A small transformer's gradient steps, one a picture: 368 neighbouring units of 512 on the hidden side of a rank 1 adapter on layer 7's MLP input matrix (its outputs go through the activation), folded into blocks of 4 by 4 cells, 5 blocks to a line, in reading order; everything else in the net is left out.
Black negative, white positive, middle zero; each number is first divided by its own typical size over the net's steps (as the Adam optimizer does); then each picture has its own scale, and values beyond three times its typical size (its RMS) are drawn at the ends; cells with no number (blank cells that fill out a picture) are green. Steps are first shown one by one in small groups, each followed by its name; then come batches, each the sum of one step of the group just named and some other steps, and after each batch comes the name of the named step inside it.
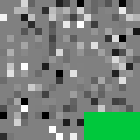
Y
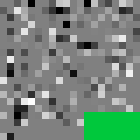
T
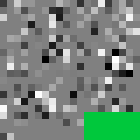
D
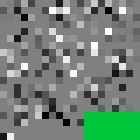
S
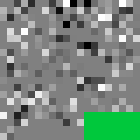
T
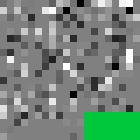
D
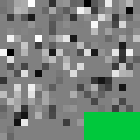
T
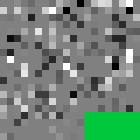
Y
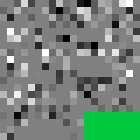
T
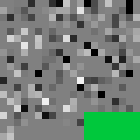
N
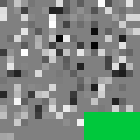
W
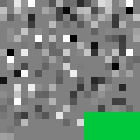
W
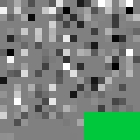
W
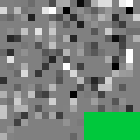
N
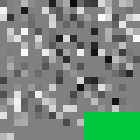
W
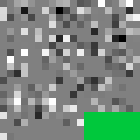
W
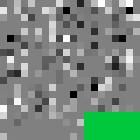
W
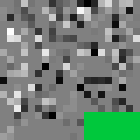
N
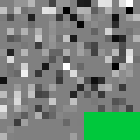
N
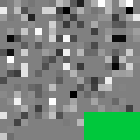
W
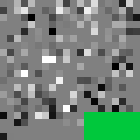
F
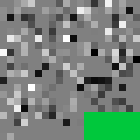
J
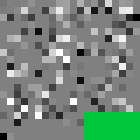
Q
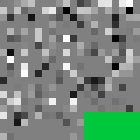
Q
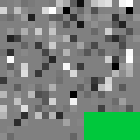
Q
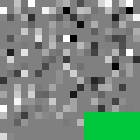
J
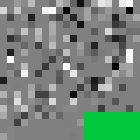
Q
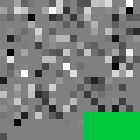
F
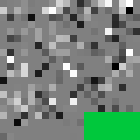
Q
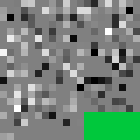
J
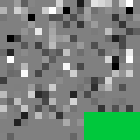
F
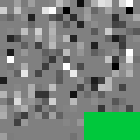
J
